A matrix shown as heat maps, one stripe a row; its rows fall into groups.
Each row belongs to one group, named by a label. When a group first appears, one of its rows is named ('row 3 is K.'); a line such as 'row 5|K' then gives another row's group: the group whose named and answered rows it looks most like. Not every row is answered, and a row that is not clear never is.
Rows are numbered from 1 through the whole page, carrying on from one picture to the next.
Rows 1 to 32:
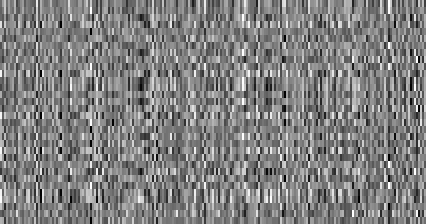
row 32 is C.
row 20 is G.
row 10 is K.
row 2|K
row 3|G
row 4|G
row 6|C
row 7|K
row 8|G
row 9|C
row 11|G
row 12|G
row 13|G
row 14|C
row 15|G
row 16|C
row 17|G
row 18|C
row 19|C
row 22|G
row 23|C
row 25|G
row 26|C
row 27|K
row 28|G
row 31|C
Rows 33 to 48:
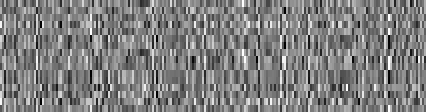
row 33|G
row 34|C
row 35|K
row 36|G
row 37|K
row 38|C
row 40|G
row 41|K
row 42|K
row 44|C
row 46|C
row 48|K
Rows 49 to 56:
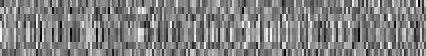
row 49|C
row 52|G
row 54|G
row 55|K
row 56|C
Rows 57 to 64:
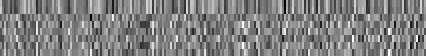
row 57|C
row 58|C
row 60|G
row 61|K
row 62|C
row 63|G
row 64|K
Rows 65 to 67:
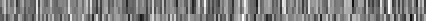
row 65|K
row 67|G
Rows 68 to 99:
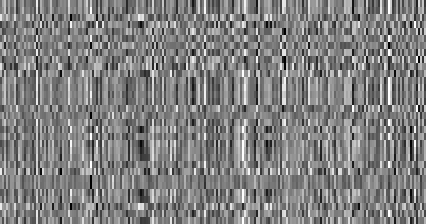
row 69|K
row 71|G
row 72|C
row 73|K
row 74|C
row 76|C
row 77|C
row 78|G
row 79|K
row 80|K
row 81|K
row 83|C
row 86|G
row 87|K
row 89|G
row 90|G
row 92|G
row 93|C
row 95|G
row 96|G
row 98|K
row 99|G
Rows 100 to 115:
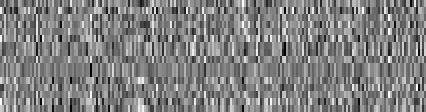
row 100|G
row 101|C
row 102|K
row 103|G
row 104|K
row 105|G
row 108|K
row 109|C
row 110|C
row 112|C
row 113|K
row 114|G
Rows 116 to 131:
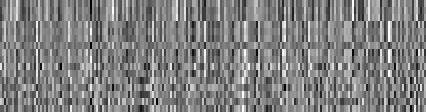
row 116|C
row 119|K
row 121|K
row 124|K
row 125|G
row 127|G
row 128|C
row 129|G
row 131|G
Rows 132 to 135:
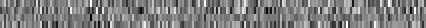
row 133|G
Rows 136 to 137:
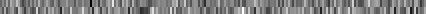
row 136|C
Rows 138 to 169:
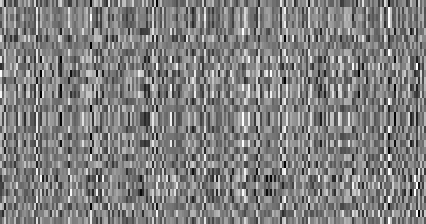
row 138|C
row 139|K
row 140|K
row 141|K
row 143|C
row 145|K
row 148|G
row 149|C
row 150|G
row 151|G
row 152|K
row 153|C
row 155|G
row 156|K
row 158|G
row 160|K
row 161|C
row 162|K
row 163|G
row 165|G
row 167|C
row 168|C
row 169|K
